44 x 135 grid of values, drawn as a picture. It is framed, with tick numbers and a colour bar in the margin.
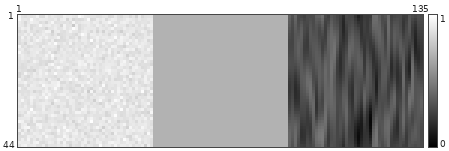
The table splits into one row of 3 panels. Panel 1,1: very high, fine-grained, faint in contrast. Panel 1,2: high, flat. Panel 1,3: low, streaked downward.
